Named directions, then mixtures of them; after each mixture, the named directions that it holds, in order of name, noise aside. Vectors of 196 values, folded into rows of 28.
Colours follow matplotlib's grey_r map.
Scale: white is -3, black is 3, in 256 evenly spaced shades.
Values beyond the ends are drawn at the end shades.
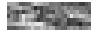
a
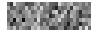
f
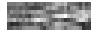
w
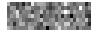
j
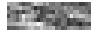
a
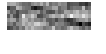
a, w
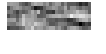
a, w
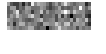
j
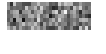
f, j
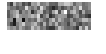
f, j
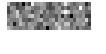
j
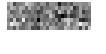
f, w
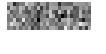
f, w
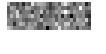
j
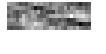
a, w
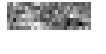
a, f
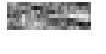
a, w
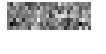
f, w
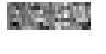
j, w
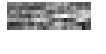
w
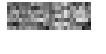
j, w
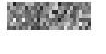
f
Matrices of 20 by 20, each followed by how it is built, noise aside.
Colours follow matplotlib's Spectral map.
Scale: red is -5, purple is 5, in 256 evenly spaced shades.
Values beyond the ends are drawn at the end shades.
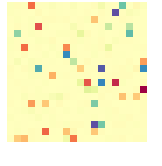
sparse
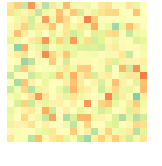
noise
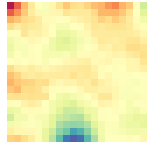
smooth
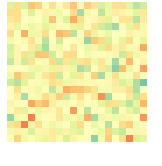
noise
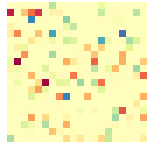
sparse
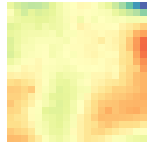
smooth
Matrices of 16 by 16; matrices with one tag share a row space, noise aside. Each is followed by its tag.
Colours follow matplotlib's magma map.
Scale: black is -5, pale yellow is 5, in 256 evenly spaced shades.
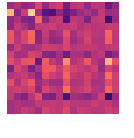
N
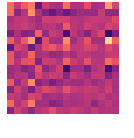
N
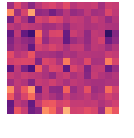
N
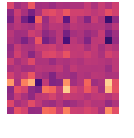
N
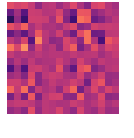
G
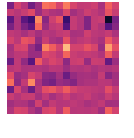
N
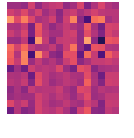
G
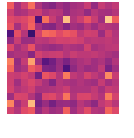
N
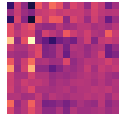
N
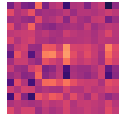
N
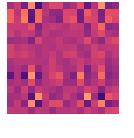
G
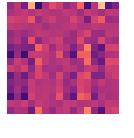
G
